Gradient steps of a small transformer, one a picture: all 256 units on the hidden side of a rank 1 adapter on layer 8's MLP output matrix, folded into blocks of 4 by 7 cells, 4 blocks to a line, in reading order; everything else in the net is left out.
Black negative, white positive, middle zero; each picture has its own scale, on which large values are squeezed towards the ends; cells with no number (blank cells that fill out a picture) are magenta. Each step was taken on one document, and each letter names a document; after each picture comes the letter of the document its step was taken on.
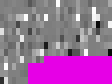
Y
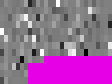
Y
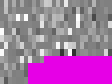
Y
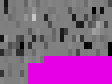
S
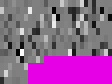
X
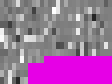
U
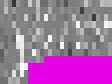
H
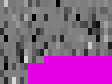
S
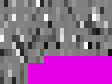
S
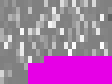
X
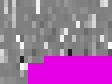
H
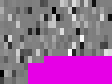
X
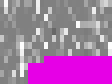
H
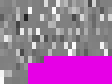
X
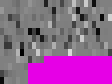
X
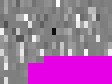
Y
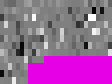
S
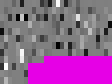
Y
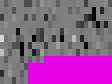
S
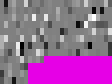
S
